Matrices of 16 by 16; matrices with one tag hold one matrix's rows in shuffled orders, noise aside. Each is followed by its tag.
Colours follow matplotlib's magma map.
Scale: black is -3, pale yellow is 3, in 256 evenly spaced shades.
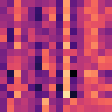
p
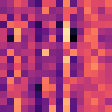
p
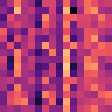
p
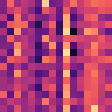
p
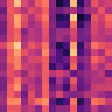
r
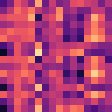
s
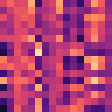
s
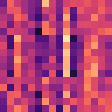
p
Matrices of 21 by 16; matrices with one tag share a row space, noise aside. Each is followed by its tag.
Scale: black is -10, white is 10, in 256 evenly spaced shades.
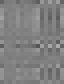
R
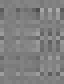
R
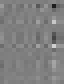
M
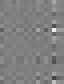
M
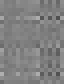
R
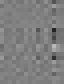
M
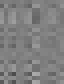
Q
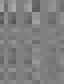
Q
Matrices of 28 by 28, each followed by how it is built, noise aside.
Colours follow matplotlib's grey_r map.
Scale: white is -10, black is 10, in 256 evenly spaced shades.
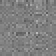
low rank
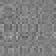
low rank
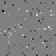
sparse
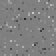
sparse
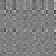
low rank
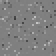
sparse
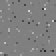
sparse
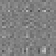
low rank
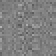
low rank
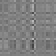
low rank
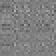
low rank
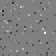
sparse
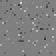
sparse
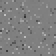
sparse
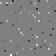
sparse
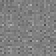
low rank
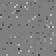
sparse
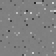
sparse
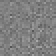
low rank
